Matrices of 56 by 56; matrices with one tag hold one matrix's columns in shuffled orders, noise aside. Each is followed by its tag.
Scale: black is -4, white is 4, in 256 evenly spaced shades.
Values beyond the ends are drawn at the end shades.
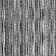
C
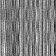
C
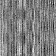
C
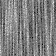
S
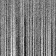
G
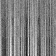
G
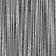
S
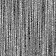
S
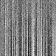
G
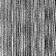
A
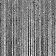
G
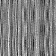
A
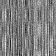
A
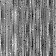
A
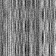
C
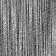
S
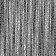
S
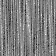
S
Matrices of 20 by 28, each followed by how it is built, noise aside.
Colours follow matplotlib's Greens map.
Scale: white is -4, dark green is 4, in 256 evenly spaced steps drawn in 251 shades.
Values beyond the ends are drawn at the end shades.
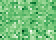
low rank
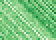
Toeplitz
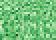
low rank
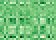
low rank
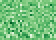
low rank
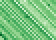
Toeplitz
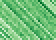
Toeplitz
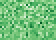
low rank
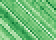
Toeplitz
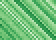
Toeplitz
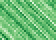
Toeplitz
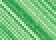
Toeplitz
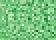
low rank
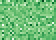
low rank
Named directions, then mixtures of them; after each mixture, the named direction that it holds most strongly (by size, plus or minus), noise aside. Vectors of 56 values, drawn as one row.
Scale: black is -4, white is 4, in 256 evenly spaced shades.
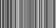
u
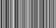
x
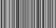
u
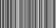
u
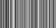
x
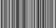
u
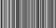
u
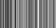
u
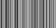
x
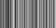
x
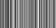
u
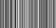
u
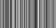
u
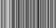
u
